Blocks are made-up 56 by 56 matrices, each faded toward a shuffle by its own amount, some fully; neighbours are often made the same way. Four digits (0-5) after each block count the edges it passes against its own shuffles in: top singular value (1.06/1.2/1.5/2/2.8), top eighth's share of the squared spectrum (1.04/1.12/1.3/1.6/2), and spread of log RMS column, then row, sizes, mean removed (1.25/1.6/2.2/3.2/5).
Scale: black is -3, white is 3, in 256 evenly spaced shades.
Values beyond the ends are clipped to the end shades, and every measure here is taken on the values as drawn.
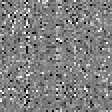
3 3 2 1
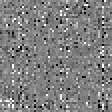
3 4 3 1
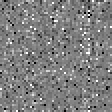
3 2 1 0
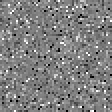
0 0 0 0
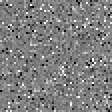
1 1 0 0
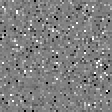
0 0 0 0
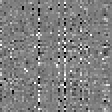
4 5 3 1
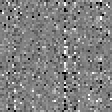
4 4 2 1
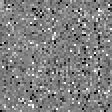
2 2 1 0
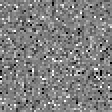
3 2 1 1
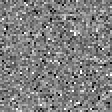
0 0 0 0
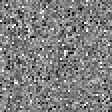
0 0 0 0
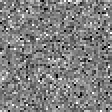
0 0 0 0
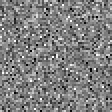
0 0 0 0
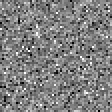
0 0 0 0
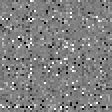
2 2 1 2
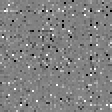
2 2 1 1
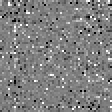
1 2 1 1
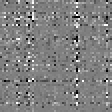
3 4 3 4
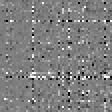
3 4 3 3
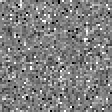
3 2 0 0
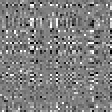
5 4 3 3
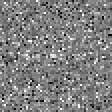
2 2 0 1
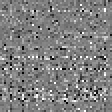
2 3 2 3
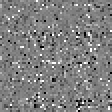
1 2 2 2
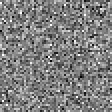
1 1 0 0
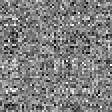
4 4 2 2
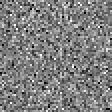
1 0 0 0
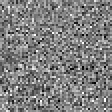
3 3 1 1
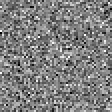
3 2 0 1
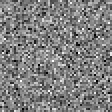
2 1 0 0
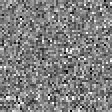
3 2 1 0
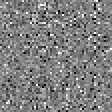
4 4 2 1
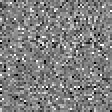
3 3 1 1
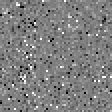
1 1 0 0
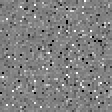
1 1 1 0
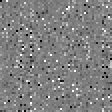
2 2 1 0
